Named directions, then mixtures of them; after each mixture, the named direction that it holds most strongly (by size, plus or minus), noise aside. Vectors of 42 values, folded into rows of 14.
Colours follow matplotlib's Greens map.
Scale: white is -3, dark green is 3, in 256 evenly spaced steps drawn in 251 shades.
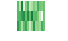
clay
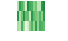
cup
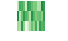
cup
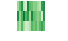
cup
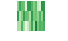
cup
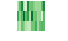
cup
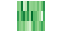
clay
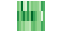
clay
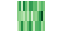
clay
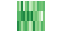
clay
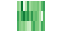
clay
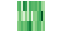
clay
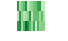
cup
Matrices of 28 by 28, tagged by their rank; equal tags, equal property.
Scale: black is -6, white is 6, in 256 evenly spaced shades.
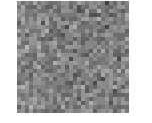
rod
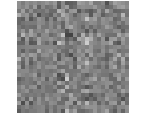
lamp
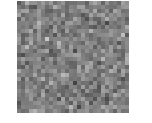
rod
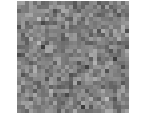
rod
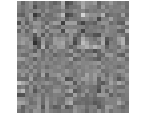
lamp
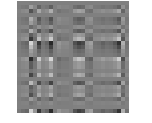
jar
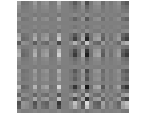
jar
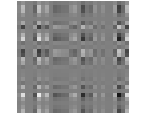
jar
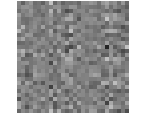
lamp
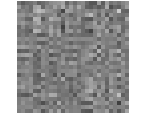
lamp
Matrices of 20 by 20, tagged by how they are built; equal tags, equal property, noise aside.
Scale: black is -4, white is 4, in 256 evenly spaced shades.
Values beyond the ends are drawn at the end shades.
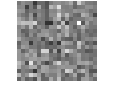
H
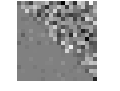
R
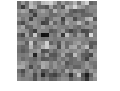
H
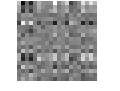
H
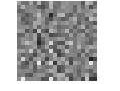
H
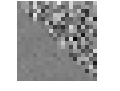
R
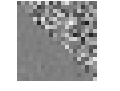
R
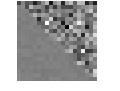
R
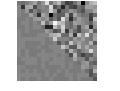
R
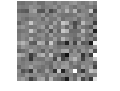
H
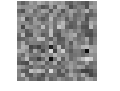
H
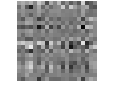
H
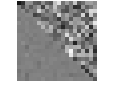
R
